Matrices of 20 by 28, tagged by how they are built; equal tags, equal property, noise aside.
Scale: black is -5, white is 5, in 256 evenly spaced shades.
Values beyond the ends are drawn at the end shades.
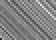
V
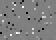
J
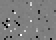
J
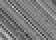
V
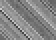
V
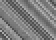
V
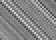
V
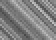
V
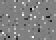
J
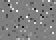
J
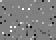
J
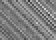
V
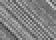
V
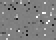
J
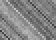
V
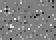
J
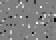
J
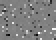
J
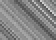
V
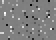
J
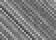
V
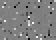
J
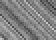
V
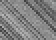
V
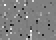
J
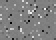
J
